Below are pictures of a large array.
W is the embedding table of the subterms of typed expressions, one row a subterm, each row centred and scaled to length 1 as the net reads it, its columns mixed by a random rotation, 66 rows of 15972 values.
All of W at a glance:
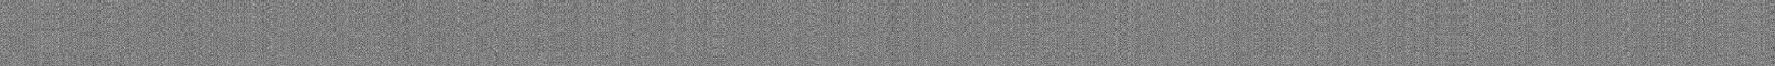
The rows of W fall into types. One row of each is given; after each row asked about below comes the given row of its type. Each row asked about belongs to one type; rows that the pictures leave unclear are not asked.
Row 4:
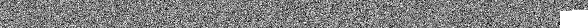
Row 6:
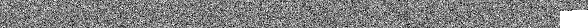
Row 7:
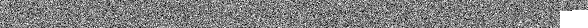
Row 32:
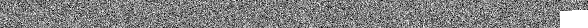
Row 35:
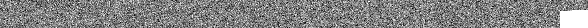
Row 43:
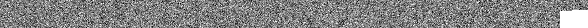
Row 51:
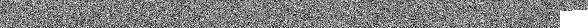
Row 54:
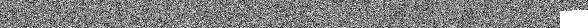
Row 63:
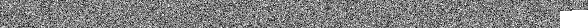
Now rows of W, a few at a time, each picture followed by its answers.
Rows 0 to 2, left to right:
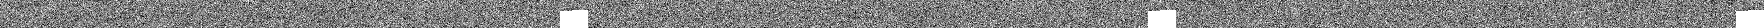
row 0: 6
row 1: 32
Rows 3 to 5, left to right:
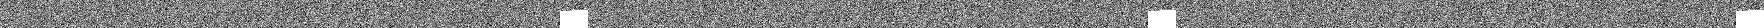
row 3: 4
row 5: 4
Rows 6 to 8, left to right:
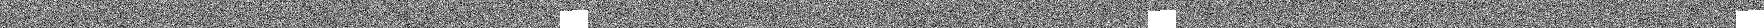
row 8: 7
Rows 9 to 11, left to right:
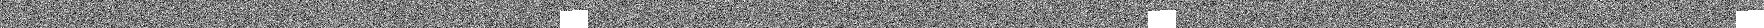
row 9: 51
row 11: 51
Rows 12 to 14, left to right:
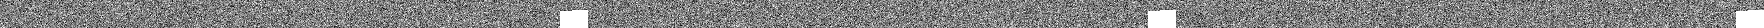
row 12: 63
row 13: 43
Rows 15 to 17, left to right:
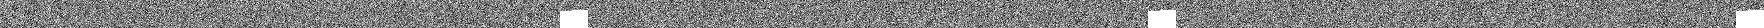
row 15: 35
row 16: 4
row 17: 4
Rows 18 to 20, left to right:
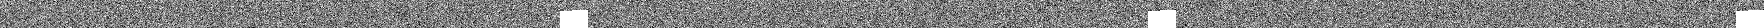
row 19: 63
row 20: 32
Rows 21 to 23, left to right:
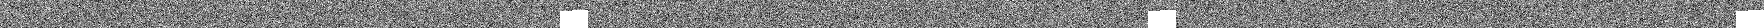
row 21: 6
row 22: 51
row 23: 7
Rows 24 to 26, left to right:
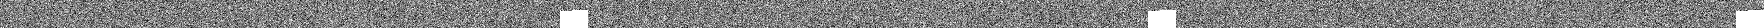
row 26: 43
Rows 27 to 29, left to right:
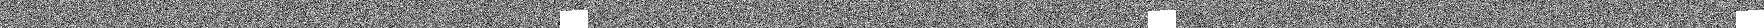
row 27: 4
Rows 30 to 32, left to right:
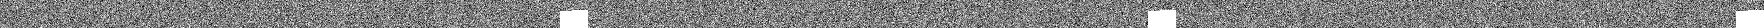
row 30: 54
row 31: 4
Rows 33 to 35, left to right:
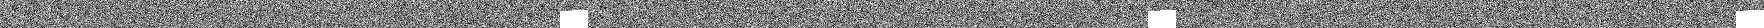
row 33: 35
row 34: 6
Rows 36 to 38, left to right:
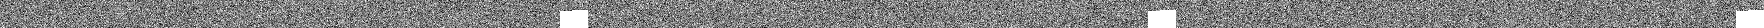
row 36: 63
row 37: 32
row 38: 51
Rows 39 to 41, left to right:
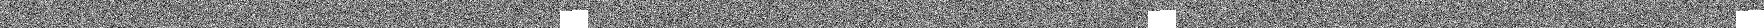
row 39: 7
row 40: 51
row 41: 6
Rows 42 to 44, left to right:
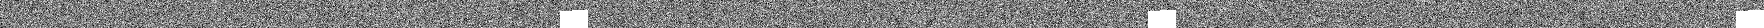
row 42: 7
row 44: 6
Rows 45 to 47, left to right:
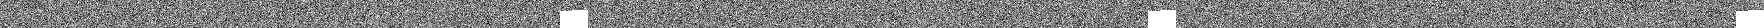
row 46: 51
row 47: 63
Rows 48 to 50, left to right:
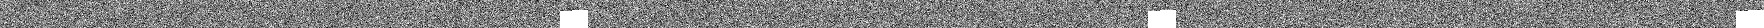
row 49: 6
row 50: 7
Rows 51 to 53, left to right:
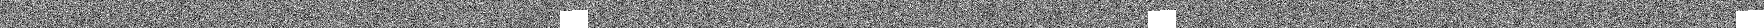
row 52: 54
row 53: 43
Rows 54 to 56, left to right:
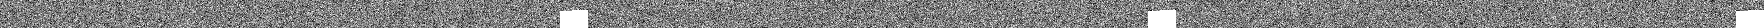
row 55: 32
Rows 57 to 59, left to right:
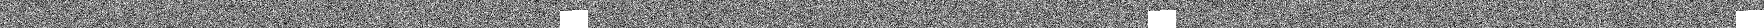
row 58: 43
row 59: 35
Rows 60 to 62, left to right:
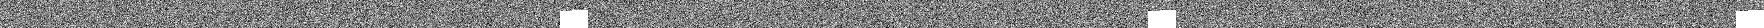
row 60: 4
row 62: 7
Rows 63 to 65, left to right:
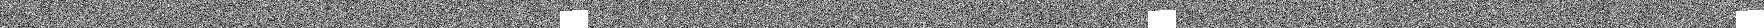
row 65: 54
